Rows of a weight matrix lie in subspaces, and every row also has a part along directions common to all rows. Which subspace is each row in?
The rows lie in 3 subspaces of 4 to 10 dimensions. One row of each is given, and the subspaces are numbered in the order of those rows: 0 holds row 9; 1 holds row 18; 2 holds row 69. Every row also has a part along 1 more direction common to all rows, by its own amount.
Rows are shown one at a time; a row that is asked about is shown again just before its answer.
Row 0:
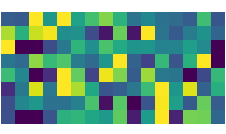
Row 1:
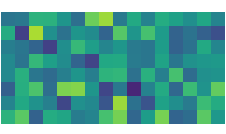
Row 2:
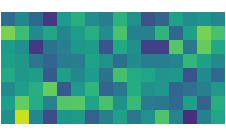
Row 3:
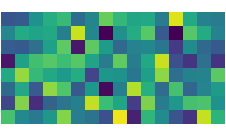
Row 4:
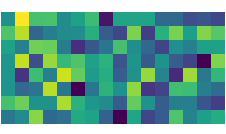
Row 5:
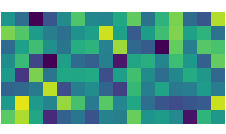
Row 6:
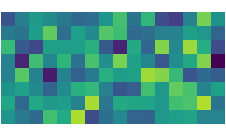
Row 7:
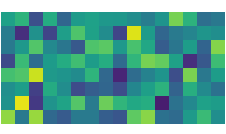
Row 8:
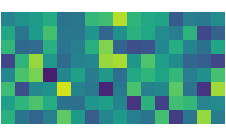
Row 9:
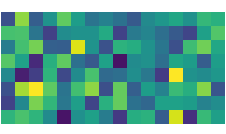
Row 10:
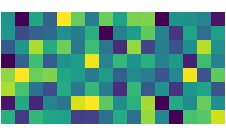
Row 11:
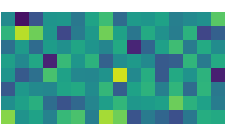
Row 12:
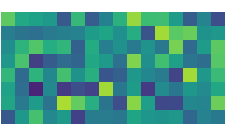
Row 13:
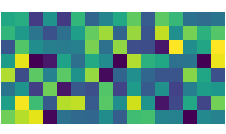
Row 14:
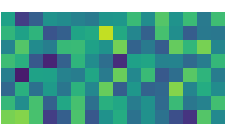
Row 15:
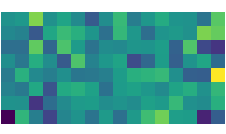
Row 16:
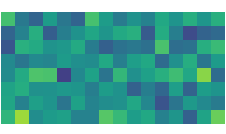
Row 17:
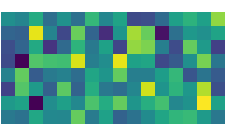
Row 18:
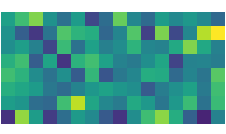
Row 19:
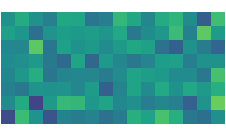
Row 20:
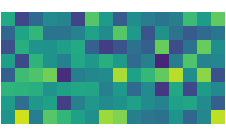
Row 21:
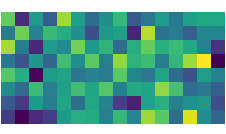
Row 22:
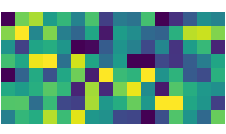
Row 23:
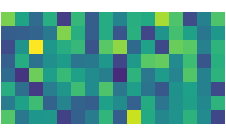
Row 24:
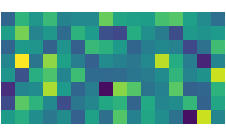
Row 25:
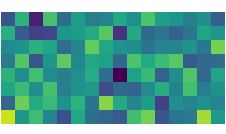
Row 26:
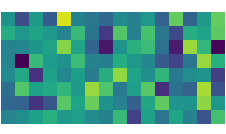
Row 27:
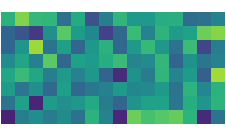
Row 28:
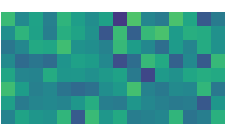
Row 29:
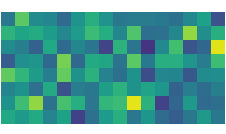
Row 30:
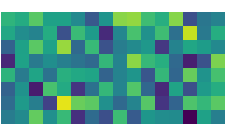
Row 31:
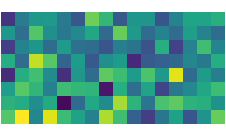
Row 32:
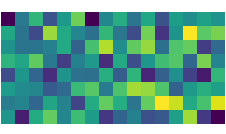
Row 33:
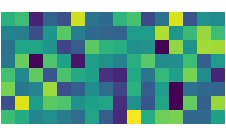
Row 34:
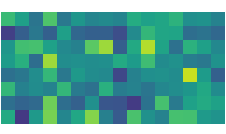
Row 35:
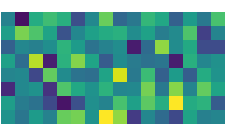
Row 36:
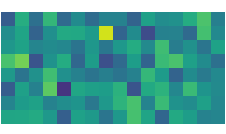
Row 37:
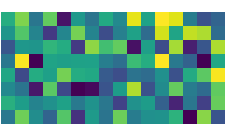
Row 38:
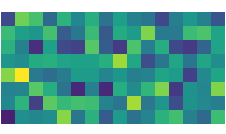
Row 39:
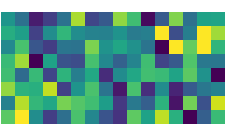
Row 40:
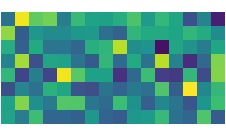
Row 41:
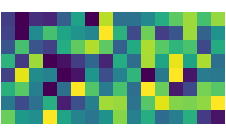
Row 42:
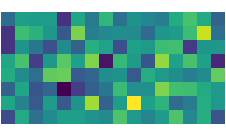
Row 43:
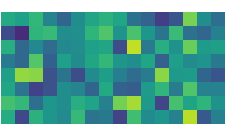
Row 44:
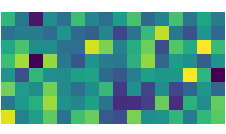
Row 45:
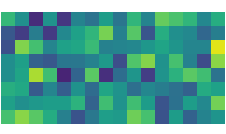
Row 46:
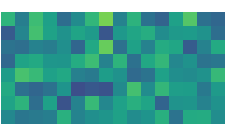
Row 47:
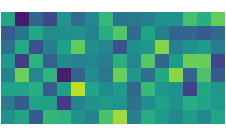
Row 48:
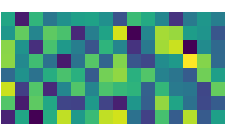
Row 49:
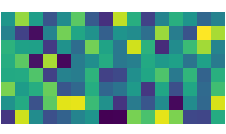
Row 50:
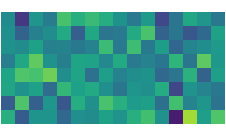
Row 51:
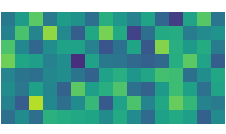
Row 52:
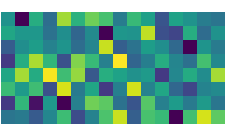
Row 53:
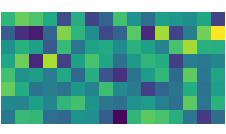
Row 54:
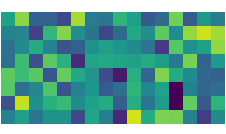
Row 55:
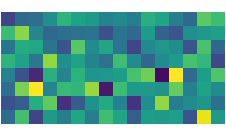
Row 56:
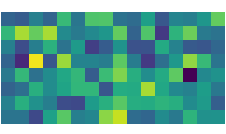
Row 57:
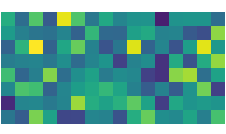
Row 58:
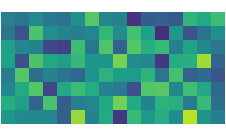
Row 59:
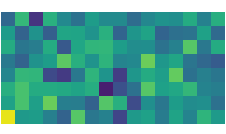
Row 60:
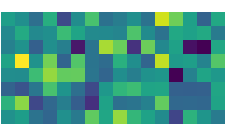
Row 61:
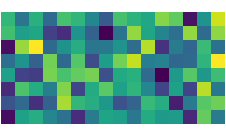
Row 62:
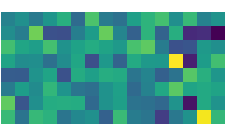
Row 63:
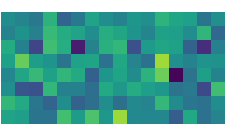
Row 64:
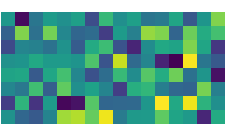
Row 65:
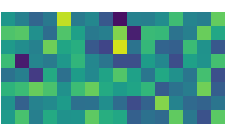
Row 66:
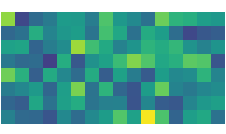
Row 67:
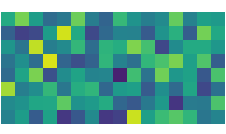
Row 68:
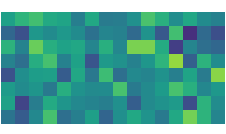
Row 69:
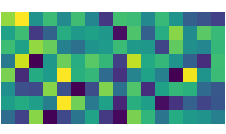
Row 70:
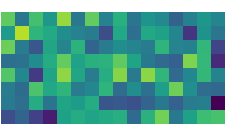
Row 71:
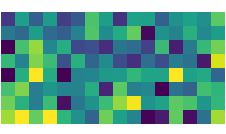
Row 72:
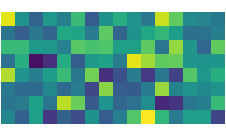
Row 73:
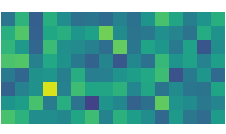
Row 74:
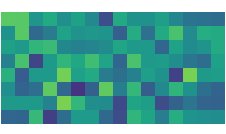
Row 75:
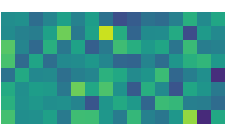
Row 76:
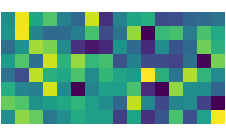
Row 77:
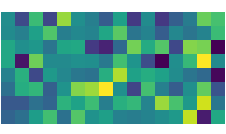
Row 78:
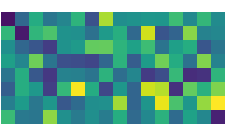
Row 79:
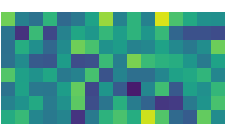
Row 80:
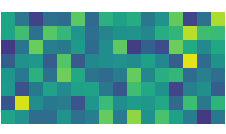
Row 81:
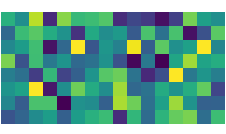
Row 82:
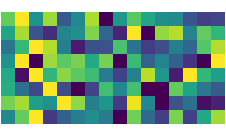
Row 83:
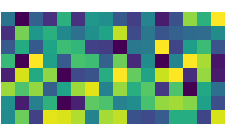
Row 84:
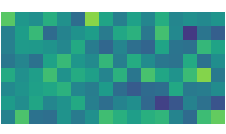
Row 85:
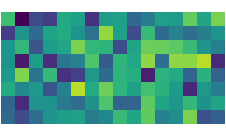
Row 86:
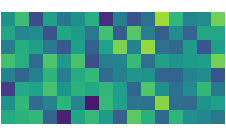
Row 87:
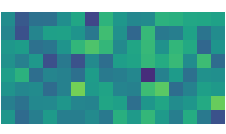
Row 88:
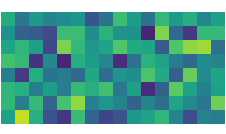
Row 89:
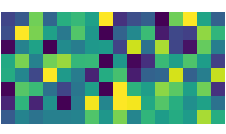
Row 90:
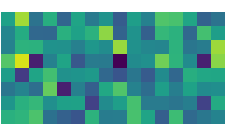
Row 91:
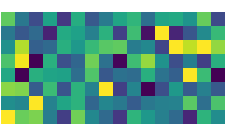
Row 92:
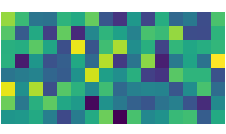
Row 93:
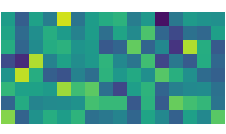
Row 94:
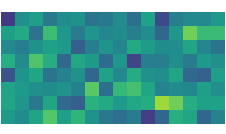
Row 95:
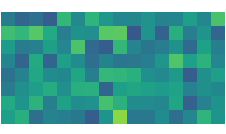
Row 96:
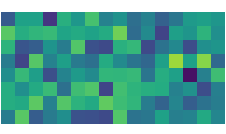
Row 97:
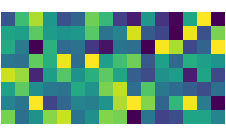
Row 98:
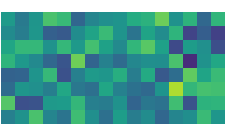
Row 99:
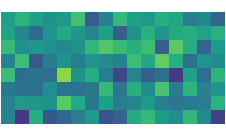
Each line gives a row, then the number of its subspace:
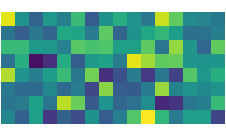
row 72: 2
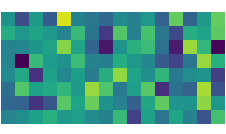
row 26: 0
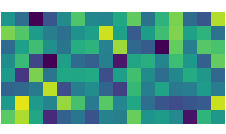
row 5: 1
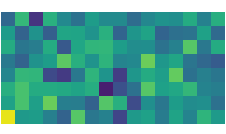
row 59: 0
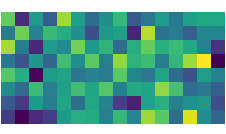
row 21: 2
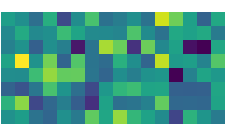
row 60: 0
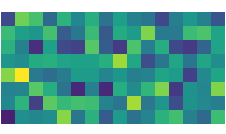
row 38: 1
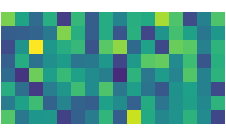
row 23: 1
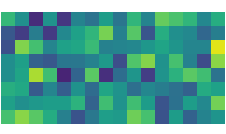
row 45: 2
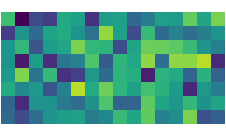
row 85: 2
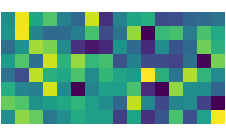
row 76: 2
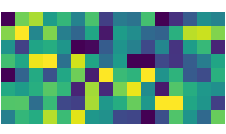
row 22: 2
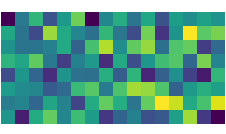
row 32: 2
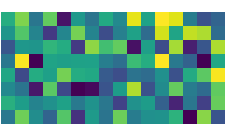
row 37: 0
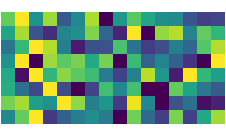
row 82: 2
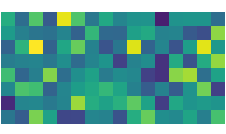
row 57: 0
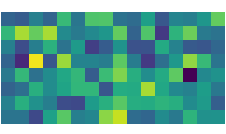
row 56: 1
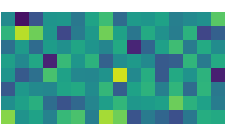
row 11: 1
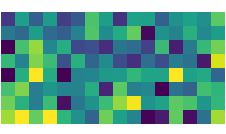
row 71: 2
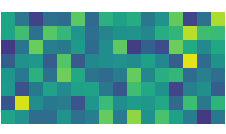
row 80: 1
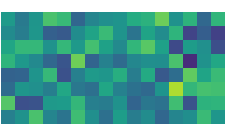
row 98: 1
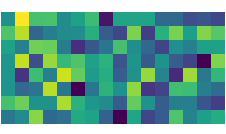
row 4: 2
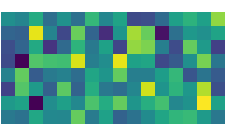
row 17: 0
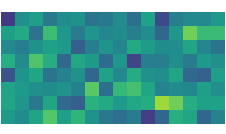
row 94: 2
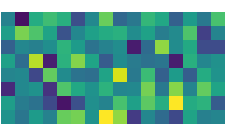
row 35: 1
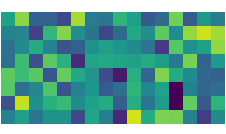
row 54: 1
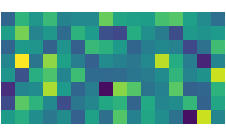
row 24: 0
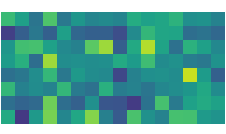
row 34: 1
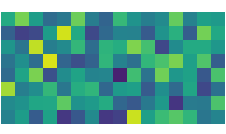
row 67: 1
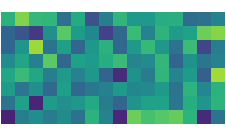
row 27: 1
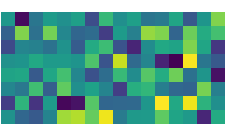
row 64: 1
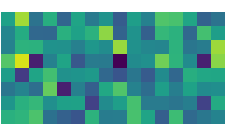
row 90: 0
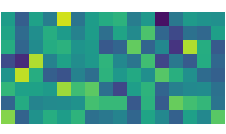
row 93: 0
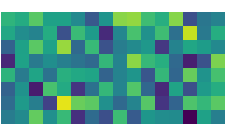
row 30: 0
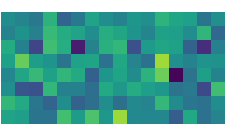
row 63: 0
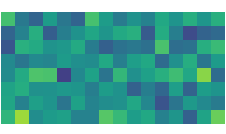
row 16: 2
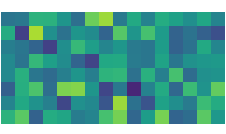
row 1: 2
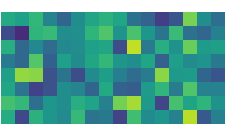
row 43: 0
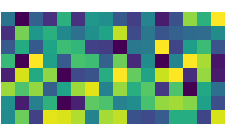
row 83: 2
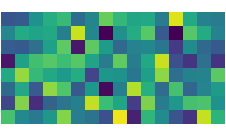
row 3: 0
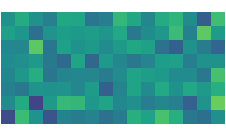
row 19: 1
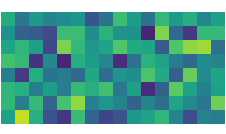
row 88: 1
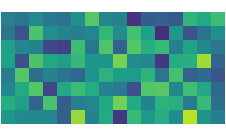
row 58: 0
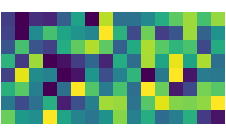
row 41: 2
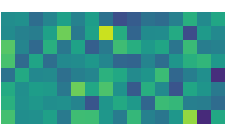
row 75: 0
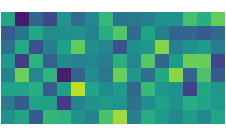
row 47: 2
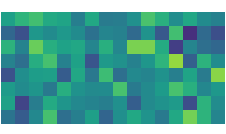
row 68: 1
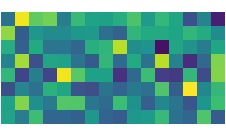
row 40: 2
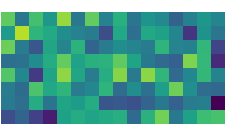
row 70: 2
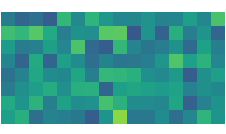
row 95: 1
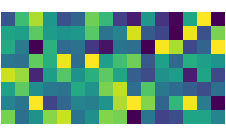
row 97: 1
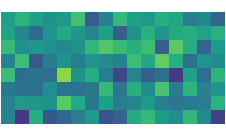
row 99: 2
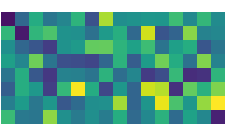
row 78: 2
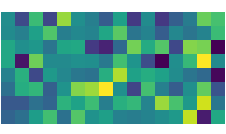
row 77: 0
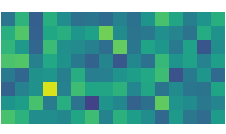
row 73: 0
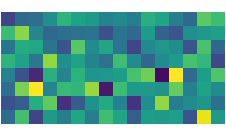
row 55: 0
